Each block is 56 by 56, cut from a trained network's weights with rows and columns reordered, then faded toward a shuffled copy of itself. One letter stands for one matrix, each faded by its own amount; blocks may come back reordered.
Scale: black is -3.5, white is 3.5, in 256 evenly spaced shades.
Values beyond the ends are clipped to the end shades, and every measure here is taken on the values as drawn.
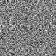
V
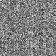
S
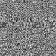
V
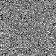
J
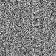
S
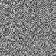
V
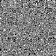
J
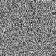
V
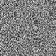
V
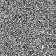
S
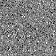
J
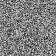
S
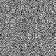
V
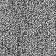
S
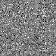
J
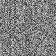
S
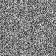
S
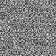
V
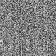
S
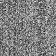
S
